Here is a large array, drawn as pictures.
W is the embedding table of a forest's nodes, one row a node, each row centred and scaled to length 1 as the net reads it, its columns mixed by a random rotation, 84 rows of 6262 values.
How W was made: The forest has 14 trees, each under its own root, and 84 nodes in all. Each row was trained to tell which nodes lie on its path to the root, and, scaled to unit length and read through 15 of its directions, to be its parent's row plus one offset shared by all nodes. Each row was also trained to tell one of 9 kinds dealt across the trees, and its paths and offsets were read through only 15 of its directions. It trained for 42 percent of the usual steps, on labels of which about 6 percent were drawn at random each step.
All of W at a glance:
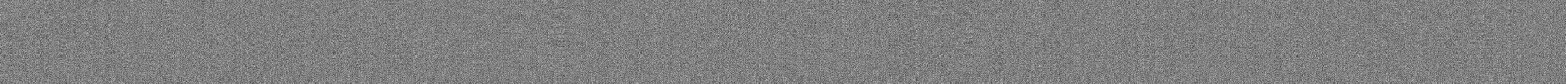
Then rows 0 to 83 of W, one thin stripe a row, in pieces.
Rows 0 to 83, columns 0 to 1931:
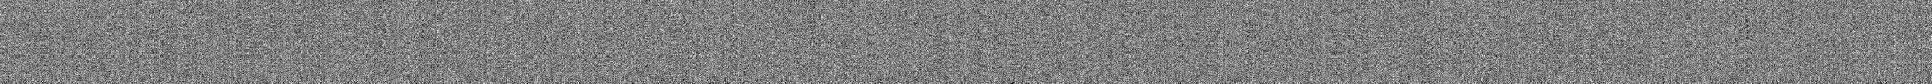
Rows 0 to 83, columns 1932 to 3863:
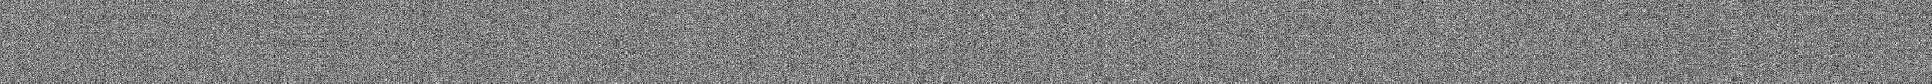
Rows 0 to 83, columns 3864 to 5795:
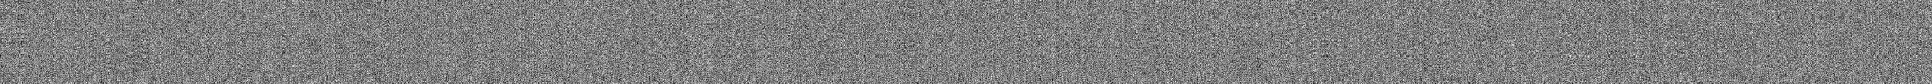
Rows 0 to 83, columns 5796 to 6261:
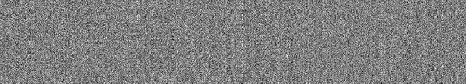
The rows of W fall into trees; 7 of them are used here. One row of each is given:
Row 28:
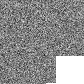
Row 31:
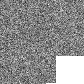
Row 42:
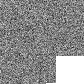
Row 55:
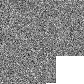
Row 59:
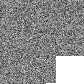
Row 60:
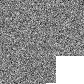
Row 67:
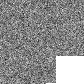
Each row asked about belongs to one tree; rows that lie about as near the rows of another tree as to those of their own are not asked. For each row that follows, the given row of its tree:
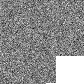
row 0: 60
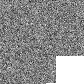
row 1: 42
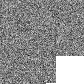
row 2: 59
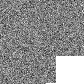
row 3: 67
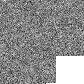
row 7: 55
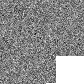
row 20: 31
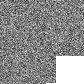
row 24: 31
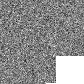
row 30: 60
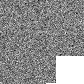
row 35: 60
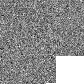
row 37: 31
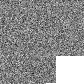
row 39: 60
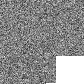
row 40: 55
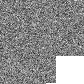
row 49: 28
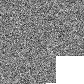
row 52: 60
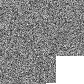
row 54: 42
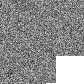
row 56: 55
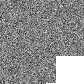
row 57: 55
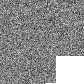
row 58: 60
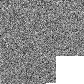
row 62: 67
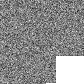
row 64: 55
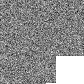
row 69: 55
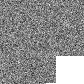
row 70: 60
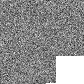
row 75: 55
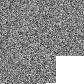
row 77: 31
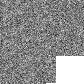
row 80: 59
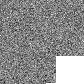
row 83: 28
